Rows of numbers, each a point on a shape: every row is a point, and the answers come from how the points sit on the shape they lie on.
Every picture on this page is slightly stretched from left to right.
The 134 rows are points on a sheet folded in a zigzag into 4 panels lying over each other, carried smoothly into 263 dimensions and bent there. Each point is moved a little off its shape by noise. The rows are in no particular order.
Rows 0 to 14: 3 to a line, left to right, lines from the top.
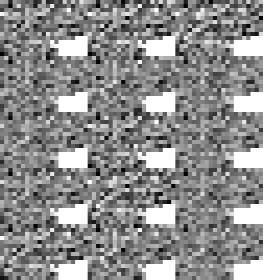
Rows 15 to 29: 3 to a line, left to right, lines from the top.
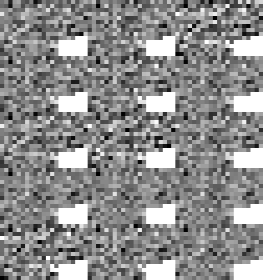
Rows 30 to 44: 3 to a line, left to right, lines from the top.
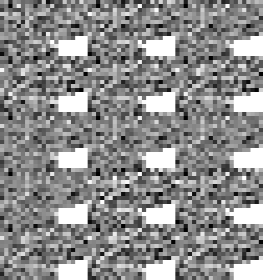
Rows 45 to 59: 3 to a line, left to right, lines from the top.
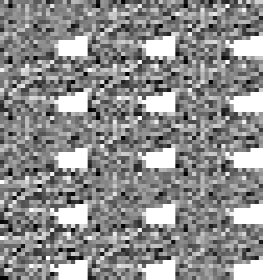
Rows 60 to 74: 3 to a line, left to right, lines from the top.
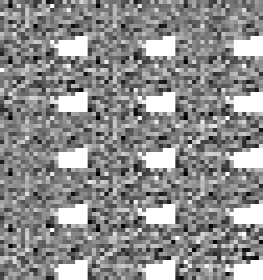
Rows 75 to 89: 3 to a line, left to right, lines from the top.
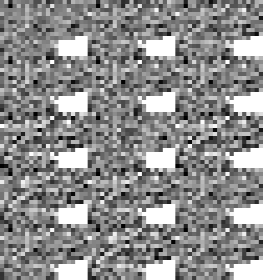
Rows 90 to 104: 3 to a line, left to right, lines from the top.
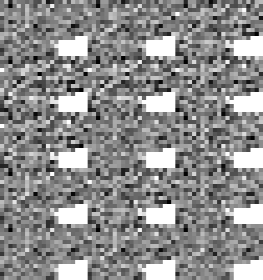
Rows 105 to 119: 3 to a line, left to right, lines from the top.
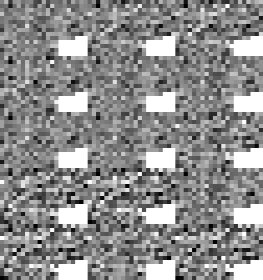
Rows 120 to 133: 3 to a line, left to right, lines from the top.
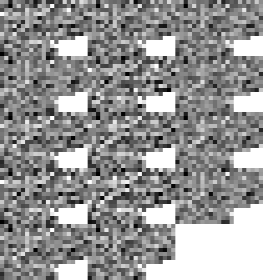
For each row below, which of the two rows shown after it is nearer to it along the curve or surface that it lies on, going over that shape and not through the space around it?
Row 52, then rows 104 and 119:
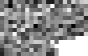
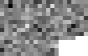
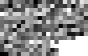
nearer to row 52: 119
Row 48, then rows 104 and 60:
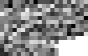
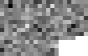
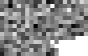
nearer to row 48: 104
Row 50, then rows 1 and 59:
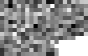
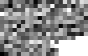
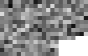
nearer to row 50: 1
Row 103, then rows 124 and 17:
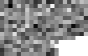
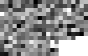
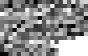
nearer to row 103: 17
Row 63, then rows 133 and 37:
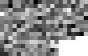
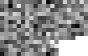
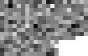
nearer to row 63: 37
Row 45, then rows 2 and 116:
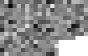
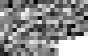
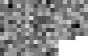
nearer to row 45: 116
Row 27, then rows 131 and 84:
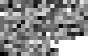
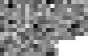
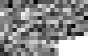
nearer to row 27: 131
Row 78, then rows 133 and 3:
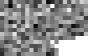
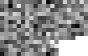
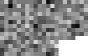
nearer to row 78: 133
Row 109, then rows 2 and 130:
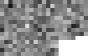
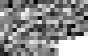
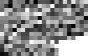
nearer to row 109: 2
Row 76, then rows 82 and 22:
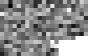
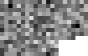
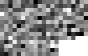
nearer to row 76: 82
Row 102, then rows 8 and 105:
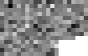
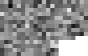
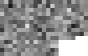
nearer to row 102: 8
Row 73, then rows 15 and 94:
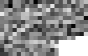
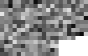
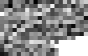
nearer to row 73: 15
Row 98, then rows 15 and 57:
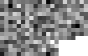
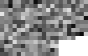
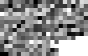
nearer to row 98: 57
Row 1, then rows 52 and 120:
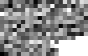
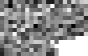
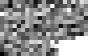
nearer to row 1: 120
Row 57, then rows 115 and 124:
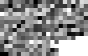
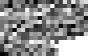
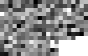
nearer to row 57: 115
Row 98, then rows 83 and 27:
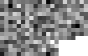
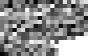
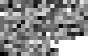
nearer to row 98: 27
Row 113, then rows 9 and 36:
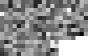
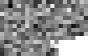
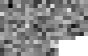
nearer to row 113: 36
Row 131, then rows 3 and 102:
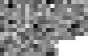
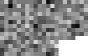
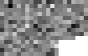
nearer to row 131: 3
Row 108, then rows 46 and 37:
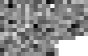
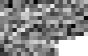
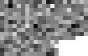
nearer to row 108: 37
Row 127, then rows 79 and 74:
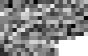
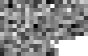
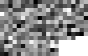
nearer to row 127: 74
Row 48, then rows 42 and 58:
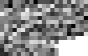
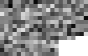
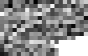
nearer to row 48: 42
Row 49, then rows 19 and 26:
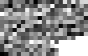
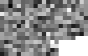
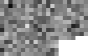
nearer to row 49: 19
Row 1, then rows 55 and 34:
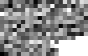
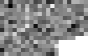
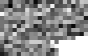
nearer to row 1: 34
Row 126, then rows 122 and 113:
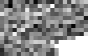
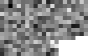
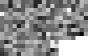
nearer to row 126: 122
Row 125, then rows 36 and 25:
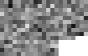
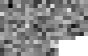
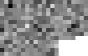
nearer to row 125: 25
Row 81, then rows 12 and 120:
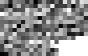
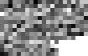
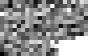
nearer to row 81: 120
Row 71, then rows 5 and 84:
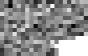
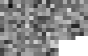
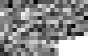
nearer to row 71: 5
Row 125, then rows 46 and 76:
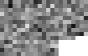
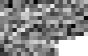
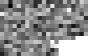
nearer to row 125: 46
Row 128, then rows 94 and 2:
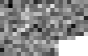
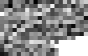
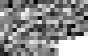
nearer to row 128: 2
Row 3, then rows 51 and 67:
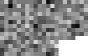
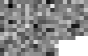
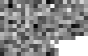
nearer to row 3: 51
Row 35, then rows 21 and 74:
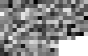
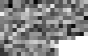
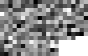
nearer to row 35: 74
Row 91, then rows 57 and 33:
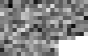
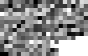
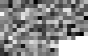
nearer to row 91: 33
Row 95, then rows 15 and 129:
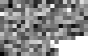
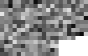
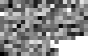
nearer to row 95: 129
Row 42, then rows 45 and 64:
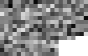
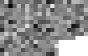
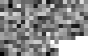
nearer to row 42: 45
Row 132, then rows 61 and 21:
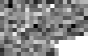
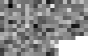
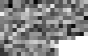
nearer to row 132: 61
